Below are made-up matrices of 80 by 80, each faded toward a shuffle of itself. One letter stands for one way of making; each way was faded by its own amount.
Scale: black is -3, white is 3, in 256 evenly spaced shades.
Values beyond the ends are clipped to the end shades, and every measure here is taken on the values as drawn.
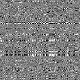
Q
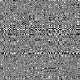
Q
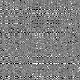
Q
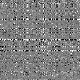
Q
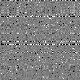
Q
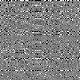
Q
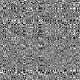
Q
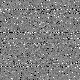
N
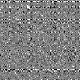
Q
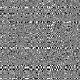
Q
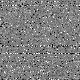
N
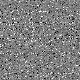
N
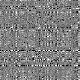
Q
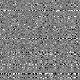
Q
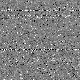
N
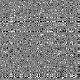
Q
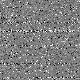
N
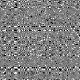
Q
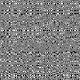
Q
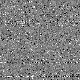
N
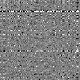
Q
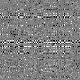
Q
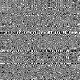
Q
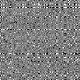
Q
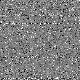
N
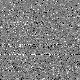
N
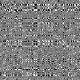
Q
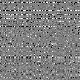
Q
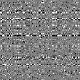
Q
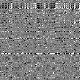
Q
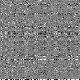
Q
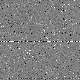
N
